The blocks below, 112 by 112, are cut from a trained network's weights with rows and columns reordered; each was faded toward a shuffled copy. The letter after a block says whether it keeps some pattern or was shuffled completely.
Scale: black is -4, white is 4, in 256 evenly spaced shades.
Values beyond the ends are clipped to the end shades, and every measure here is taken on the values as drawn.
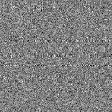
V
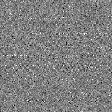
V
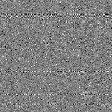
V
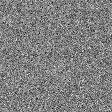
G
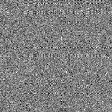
V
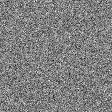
G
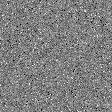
G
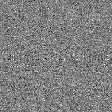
V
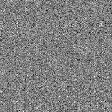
V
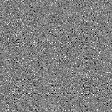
V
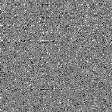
V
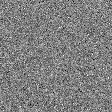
G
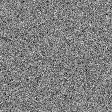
G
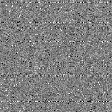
V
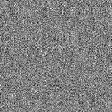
V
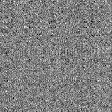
V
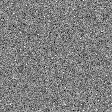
G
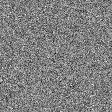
G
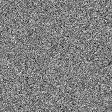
G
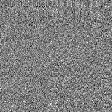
V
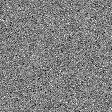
G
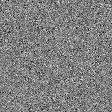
G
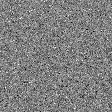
G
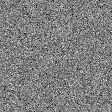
G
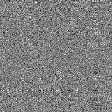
V
